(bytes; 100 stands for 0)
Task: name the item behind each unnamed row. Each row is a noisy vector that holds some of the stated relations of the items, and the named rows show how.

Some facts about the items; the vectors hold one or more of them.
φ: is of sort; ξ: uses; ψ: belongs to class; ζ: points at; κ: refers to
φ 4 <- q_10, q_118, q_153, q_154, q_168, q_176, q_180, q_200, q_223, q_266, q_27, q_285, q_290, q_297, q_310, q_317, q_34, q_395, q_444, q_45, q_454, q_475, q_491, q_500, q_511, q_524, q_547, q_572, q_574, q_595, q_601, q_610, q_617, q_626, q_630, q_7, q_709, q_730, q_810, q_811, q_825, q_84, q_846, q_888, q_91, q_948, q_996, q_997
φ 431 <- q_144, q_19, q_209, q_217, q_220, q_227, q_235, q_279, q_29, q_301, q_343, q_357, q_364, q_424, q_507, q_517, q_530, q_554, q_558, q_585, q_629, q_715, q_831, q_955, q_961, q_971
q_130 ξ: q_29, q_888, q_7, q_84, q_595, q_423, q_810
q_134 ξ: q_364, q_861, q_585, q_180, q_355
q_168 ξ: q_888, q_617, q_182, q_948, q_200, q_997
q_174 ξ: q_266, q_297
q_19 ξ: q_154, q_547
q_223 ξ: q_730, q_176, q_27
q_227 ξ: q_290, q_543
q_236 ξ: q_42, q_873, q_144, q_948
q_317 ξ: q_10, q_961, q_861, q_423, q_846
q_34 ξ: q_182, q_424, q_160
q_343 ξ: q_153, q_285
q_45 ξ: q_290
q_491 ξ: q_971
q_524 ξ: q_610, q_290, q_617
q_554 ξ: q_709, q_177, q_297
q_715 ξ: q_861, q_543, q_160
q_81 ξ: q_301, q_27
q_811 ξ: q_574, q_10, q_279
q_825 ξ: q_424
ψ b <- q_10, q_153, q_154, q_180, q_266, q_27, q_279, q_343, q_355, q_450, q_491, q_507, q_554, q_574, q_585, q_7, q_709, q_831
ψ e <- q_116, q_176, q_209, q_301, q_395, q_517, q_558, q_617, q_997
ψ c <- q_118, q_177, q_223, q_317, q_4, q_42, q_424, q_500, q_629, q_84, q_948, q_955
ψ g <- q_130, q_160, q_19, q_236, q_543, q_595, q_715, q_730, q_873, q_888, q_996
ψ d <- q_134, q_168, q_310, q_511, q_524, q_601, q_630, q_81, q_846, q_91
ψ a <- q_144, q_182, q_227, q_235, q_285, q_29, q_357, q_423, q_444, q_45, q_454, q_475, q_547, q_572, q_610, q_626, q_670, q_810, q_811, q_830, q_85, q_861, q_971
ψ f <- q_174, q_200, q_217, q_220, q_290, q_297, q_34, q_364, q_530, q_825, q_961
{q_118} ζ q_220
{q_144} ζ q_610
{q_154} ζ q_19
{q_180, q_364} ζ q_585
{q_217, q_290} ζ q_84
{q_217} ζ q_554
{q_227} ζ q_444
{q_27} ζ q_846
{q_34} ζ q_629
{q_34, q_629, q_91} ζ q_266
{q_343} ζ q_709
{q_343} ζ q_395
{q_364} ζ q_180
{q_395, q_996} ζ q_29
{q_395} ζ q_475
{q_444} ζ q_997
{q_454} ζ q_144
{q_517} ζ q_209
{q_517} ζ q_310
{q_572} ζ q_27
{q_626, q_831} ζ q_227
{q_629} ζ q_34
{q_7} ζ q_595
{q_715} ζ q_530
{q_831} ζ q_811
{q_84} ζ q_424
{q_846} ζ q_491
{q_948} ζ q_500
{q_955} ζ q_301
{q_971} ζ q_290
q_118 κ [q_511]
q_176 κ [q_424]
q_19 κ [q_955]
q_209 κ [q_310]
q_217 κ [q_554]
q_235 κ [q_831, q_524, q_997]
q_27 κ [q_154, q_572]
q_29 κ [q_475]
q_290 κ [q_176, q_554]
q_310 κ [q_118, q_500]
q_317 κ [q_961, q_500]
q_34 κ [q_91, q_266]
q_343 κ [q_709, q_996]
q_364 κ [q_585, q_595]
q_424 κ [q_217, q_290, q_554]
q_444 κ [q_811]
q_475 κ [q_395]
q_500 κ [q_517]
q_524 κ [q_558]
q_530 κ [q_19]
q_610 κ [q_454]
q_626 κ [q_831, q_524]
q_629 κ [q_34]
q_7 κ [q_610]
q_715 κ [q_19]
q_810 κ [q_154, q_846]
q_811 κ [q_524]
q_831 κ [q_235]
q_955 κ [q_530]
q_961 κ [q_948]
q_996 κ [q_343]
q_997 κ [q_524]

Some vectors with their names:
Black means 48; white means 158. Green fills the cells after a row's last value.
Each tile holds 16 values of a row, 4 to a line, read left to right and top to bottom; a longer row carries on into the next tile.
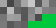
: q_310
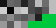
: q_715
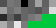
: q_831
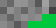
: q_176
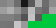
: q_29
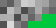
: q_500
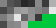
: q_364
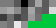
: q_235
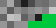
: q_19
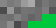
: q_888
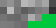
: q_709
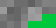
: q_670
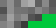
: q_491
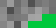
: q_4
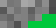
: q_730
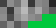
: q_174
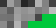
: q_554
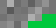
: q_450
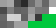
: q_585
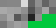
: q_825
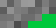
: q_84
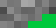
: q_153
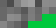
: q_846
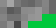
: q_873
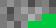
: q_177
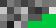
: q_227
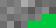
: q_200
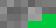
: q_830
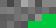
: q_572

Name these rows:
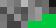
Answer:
q_266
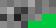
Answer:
q_997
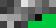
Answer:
q_317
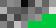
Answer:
q_558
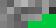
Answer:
q_395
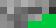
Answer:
q_595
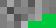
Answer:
q_160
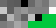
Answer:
q_220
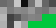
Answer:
q_301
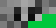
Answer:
q_524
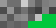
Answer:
q_454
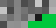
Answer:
q_961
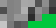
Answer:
q_223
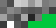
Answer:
q_948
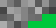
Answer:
q_27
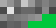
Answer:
q_610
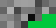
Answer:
q_168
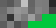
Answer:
q_297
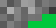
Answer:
q_810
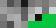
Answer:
q_209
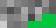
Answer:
q_81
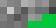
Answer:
q_475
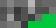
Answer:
q_811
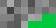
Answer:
q_543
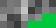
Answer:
q_290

